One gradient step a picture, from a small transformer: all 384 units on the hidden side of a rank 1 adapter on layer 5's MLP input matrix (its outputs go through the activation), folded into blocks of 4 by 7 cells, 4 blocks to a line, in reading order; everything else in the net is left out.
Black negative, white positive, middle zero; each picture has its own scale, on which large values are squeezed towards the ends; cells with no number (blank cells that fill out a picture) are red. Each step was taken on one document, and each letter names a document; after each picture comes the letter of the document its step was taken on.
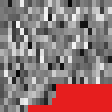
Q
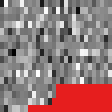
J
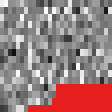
J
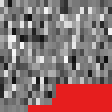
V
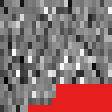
J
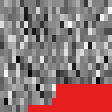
V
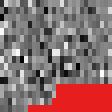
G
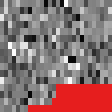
V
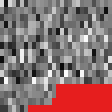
G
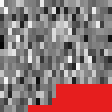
J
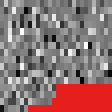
Q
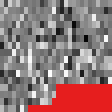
G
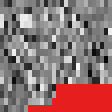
V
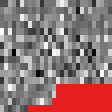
G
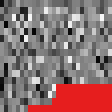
V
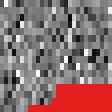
G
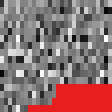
G
